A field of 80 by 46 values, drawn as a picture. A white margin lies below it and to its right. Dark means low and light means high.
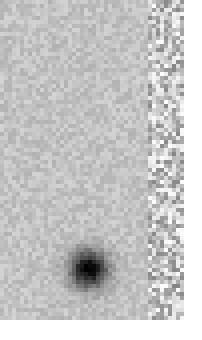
The bottom middle is the ninth with the lowest average. One dip sinks in the bottom middle. Most values sit high, with a long tail of low ones. The left part is calmer, up to a seam about 80% of the way across.
